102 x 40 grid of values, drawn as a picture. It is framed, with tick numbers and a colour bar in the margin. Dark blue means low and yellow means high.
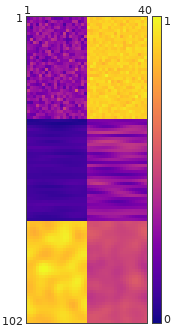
The table splits into 3 rows of 2 panels. Panel 1,1: low, fine-grained. Panel 1,2: very high, fine-grained, faint in contrast. Panel 2,1: very low, streaked across, faint in contrast. Panel 2,2: low, streaked across. Panel 3,1: very high, blotchy, faint in contrast. Panel 3,2: middling, blotchy, faint in contrast.
